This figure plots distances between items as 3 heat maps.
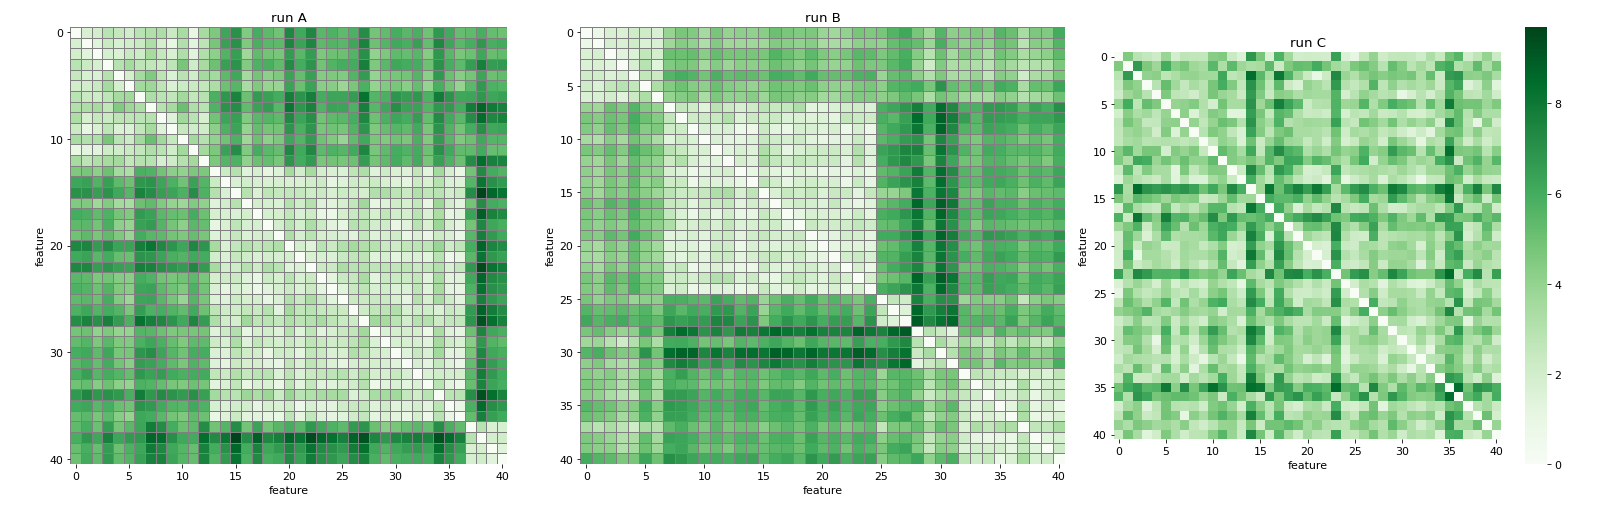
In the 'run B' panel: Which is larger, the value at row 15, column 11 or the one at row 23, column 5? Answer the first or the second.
the second
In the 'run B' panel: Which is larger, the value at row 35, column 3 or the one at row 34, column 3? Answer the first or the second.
the first
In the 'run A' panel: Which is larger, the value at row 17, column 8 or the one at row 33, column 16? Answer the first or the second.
the first
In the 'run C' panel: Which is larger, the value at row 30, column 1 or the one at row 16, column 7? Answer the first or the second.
the first
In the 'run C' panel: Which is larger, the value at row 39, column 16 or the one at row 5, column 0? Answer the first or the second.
the first
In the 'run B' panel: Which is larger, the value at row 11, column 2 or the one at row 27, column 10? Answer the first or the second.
the second
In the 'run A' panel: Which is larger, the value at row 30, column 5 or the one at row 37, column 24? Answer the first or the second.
the second
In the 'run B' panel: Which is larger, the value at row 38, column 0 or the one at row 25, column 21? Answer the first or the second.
the second
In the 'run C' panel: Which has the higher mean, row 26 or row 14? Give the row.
14
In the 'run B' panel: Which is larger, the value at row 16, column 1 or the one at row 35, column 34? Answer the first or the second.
the first
